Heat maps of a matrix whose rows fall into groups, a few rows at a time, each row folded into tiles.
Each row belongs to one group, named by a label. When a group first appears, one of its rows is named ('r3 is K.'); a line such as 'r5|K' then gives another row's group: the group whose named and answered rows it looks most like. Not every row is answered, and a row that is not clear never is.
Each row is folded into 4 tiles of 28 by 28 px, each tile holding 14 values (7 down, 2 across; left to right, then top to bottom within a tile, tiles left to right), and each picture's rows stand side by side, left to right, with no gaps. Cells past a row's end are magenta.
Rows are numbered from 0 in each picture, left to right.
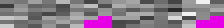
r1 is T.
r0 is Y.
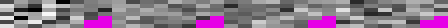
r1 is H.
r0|T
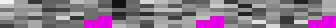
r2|T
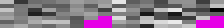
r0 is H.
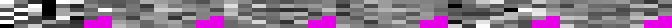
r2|T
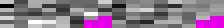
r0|H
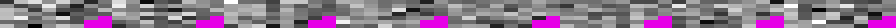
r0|Y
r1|T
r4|H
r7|T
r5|Y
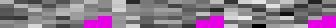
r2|Y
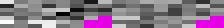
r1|Y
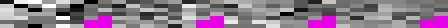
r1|Y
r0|Y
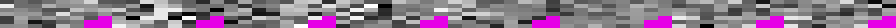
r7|Y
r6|Y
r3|T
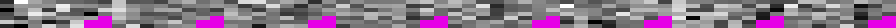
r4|T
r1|H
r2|Y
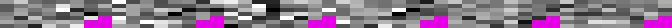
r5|H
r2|T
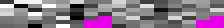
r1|T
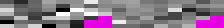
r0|H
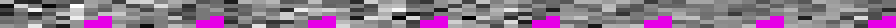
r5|Y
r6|Y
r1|Y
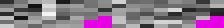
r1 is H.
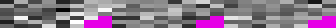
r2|Y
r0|T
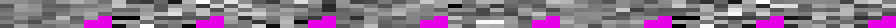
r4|H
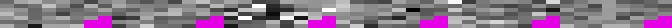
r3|H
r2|T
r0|Y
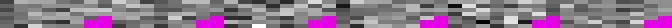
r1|T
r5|T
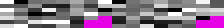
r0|H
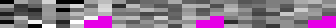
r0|T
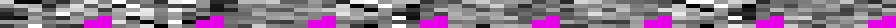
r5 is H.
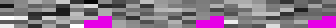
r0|Y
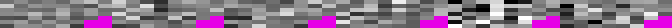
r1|T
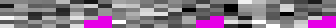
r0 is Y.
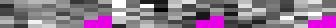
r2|T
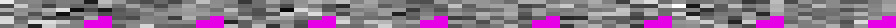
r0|H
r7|T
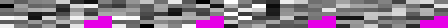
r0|Y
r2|T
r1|Y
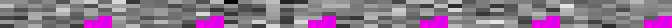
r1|H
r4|H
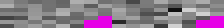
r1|H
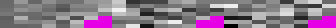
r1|H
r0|T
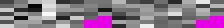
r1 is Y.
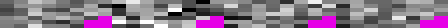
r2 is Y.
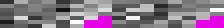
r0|T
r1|T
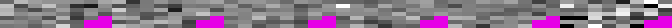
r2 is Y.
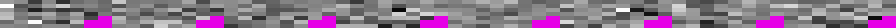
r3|H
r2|T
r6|H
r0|T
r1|H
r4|Y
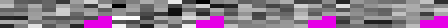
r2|Y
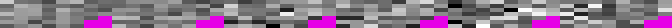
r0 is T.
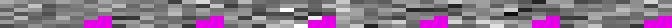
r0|T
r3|H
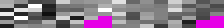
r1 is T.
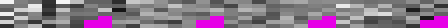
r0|T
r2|T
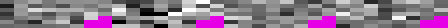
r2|Y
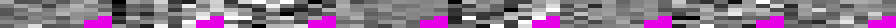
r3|H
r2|Y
